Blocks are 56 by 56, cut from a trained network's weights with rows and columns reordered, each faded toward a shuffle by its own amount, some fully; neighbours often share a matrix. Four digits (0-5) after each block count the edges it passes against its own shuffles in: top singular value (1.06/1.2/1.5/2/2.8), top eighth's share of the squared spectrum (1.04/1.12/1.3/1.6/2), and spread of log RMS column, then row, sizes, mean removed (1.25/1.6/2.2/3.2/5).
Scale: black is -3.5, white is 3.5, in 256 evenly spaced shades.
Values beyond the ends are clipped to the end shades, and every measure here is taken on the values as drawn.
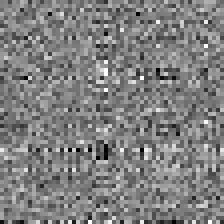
4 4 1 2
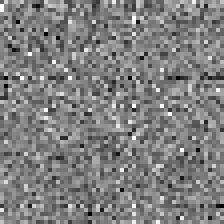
3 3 0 1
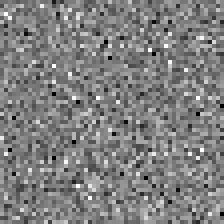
0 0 0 0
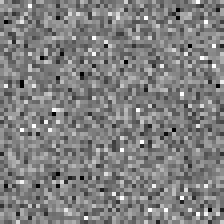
0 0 0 0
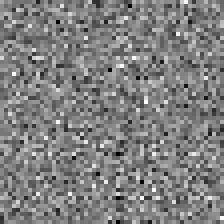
2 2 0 1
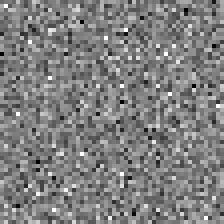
1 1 0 0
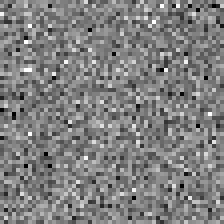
1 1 0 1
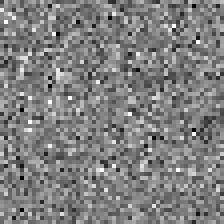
1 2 0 0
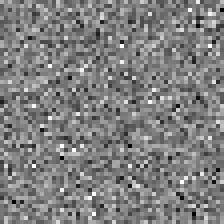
1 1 0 0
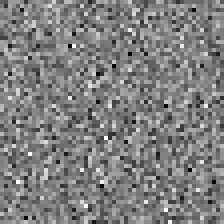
1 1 0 0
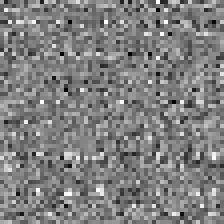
3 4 1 3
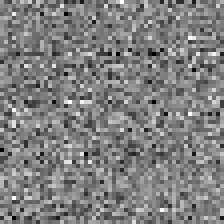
3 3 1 2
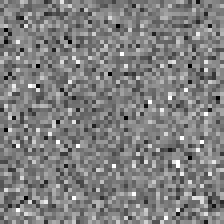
0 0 0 0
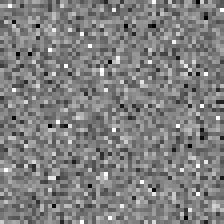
1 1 0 0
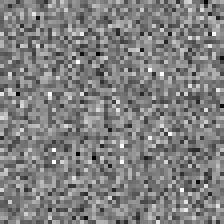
2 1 0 0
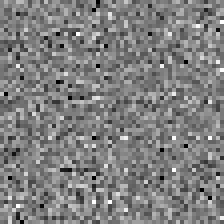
2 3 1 1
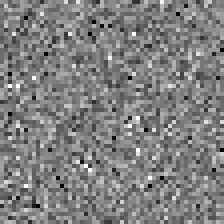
0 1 0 0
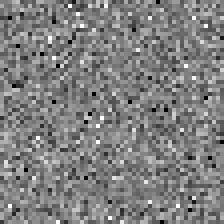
0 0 0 0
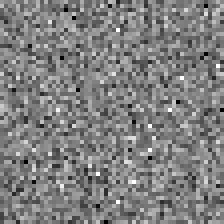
2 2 0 1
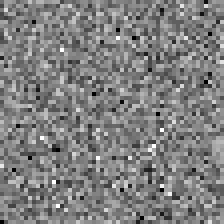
0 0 0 0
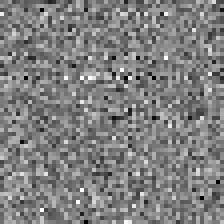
2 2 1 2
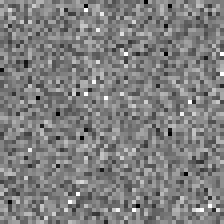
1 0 0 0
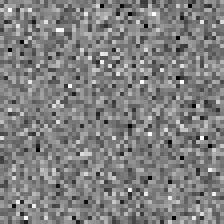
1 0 0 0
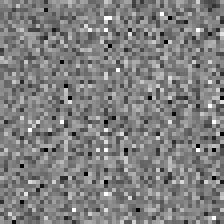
2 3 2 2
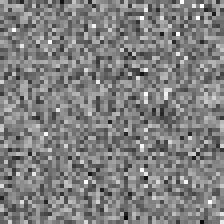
2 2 0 0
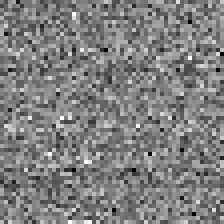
2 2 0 1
